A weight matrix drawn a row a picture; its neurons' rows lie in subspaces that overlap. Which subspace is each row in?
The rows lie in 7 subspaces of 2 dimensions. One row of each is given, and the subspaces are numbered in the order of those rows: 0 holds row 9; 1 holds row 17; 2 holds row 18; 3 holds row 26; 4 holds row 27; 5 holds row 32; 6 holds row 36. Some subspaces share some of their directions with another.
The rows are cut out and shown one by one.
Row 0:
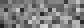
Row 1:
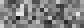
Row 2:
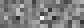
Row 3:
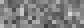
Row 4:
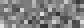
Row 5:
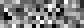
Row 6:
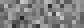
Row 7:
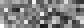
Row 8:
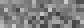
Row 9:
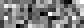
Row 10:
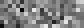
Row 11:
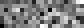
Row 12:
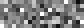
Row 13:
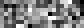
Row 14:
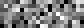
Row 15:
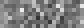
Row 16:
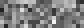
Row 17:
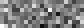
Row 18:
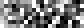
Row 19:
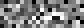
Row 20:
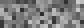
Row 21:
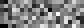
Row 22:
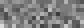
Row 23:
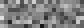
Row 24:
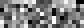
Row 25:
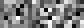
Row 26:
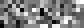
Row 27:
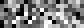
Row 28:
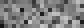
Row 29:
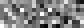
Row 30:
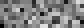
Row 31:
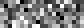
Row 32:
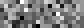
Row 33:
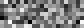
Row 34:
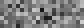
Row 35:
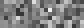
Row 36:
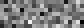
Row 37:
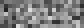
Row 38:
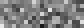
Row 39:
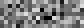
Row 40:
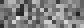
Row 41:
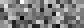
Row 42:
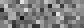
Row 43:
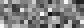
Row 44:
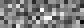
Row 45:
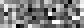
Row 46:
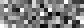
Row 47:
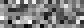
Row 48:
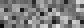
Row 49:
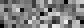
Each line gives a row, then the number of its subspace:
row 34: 3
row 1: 4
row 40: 4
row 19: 3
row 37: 0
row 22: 2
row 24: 1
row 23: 6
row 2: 4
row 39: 3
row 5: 2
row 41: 5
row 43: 0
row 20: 1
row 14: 5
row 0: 0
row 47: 6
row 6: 5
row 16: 1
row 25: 4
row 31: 5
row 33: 6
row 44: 3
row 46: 1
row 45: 0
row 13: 0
